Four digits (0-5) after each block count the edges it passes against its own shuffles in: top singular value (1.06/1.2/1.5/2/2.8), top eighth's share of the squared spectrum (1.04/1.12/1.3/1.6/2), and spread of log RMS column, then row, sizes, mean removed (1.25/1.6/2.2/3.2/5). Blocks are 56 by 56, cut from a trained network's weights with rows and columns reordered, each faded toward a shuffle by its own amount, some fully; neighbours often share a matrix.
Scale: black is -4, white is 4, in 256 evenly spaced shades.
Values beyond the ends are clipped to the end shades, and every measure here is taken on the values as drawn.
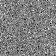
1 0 0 0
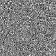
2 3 1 1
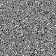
0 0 0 0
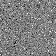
1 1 0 0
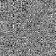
3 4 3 2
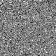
0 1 0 0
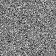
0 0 0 0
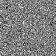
2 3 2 1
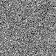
0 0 0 0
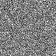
0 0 0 0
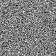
2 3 0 1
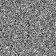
0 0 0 0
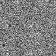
2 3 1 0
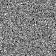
1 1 0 0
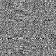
3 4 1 2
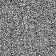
0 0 0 0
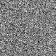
2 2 0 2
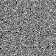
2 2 0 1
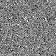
2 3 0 1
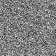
0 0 0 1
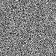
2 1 0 0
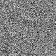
3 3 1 0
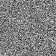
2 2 0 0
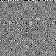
3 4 1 2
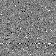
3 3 0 1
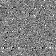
2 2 0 1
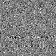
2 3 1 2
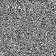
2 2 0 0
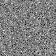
1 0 0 0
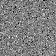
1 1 0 0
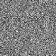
2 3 0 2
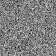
1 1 0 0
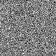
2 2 0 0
